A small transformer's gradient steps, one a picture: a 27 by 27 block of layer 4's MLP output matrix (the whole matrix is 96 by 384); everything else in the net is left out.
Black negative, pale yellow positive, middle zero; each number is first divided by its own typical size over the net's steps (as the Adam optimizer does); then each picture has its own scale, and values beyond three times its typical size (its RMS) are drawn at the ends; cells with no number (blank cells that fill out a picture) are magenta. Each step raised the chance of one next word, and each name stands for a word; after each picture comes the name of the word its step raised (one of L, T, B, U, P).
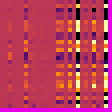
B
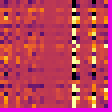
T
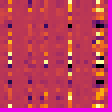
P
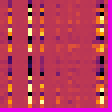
T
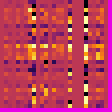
T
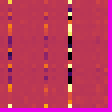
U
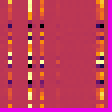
P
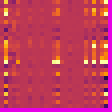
P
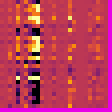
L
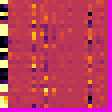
U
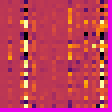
B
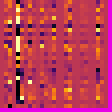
L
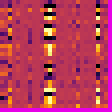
T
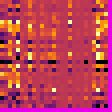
B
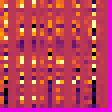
L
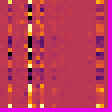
U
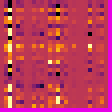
T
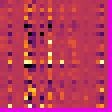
P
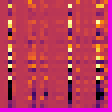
L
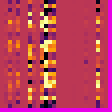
B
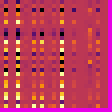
B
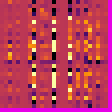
B
